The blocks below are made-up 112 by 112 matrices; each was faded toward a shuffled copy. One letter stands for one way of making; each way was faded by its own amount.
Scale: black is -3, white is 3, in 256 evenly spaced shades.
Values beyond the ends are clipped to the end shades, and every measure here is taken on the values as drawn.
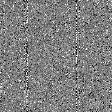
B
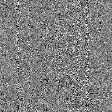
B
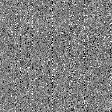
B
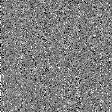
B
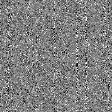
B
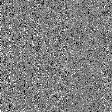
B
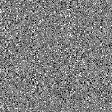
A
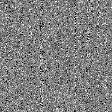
B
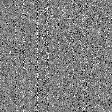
B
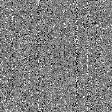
B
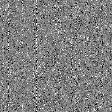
B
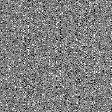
B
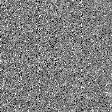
B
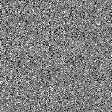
A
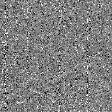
B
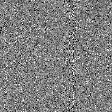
B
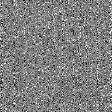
B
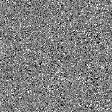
A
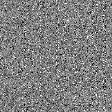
B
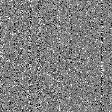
B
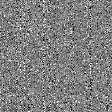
B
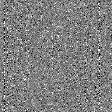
B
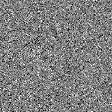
A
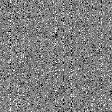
B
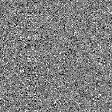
A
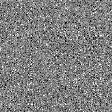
A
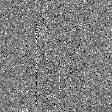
B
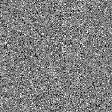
A
